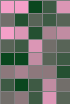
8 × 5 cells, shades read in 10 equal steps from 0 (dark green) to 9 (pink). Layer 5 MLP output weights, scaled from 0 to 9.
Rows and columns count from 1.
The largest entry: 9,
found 3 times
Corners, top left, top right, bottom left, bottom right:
9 8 4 3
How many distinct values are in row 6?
3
